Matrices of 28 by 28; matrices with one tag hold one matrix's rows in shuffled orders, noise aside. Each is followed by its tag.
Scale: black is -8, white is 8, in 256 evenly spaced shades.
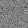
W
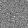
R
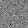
R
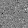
W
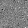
W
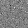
R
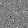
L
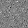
L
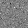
R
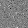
L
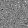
W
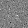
L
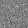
L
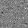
W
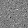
L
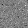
W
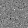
R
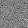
W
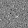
L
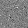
L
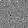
L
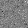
W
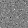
R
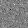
R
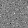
R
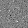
L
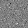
L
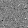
W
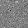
L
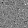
W
